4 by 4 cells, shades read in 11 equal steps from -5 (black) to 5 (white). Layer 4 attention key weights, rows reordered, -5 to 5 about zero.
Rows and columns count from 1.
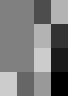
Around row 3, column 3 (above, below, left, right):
2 1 0 -4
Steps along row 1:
same down up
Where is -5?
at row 4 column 4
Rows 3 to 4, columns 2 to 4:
0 3 -4 / -1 1 -5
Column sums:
3 -1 4 -10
